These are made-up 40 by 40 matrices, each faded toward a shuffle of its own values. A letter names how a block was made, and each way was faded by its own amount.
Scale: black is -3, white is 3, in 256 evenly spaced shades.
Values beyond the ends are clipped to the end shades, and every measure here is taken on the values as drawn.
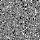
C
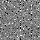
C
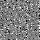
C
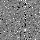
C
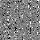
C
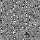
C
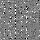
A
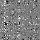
A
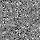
C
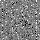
C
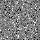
C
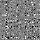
A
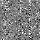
C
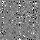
A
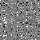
A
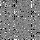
A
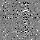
A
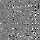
A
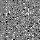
C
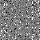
C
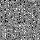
C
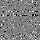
A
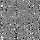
A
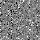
C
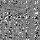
A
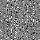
C
